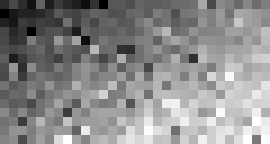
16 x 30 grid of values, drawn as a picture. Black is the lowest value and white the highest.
There are no regular stripes. The histogram is bell-shaped. The ninth with the lowest average is the top left. There is an overall slope up to the bottom right.
